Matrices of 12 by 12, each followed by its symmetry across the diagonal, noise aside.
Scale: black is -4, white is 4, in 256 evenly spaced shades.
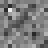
symmetric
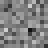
symmetric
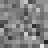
antisymmetric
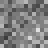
symmetric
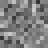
symmetric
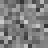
antisymmetric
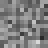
antisymmetric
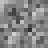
symmetric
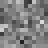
antisymmetric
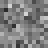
antisymmetric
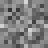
symmetric
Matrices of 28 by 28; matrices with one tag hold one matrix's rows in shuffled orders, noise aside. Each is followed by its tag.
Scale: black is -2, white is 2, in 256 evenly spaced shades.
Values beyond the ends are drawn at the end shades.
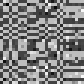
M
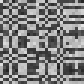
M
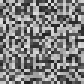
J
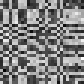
M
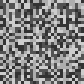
J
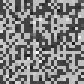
J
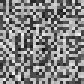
J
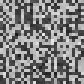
J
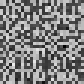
J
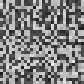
J
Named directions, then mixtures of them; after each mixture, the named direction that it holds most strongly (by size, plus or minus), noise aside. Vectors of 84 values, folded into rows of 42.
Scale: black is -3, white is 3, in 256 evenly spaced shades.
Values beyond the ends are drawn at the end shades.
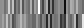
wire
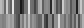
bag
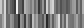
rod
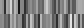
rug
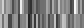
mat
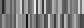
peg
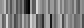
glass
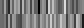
wire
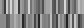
rug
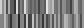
rod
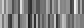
mat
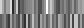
rug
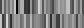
rod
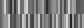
rug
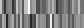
glass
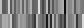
wire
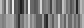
bag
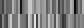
mat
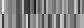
peg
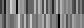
rod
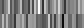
peg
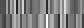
rod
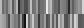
rug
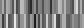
mat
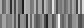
peg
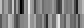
bag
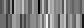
wire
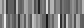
rod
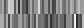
wire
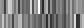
wire
